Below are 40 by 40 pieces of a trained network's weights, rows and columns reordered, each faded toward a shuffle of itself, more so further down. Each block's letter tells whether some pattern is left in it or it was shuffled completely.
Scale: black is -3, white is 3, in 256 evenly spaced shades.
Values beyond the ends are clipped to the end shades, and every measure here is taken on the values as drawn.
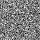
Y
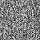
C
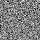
Y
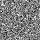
Y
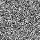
C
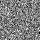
Y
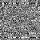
C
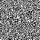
C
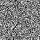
C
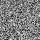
Y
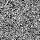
Y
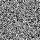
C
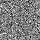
Y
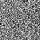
C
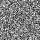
Y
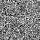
C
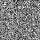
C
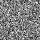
Y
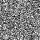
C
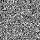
C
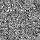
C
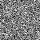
Y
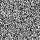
Y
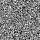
Y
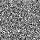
Y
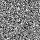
Y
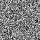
Y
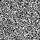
Y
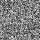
Y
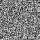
C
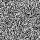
Y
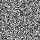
Y
